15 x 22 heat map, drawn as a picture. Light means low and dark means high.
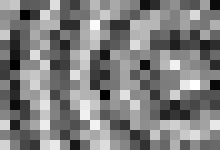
Slope: none. Average level on the scale: 50%. Odd rows or columns: none. Rings: centred on the middle right.
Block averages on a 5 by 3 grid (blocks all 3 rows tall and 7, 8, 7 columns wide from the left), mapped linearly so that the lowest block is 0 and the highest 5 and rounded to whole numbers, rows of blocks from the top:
2 2 2 | 4 1 5 | 3 3 1 | 3 0 5 | 2 2 0
